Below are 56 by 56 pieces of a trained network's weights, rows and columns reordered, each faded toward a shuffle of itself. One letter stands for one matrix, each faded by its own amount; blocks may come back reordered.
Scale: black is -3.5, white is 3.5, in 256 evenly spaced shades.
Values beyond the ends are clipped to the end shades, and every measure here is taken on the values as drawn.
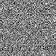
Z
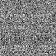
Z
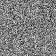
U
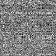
Z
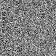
U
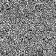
Z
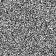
U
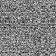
Z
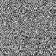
Z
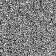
U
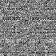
Z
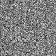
U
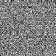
Z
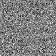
Z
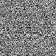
Z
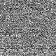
Z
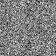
U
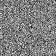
U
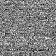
Z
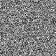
Z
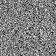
U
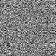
Z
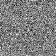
Z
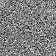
U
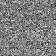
Z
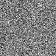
U
